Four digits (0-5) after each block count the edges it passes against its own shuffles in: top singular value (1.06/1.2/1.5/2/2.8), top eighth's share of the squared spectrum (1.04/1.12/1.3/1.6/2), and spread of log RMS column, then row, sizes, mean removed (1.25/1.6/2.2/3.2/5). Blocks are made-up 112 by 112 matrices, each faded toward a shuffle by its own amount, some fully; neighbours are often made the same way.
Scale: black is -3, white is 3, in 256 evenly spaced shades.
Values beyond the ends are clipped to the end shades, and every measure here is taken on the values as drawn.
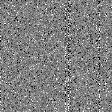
2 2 3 0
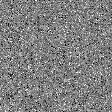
0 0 1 0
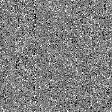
1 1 3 0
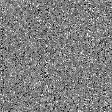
1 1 2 0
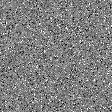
0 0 1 0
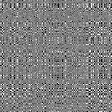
5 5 4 4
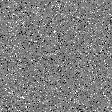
2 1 0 0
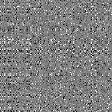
5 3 3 3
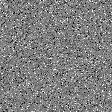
2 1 0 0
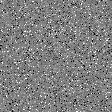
2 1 0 0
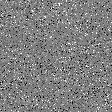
0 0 0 0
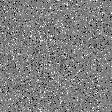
3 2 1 0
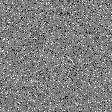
2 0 0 0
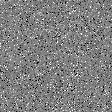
3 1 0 0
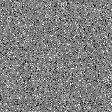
3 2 1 0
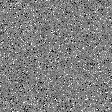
2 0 0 0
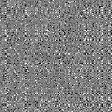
5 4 3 3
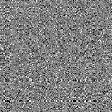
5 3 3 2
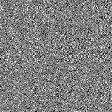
4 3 1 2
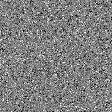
3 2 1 0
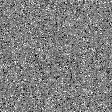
2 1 0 0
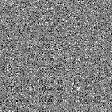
4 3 2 1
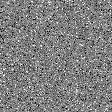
2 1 0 0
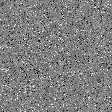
0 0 0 0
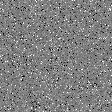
0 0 0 0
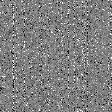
2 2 3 0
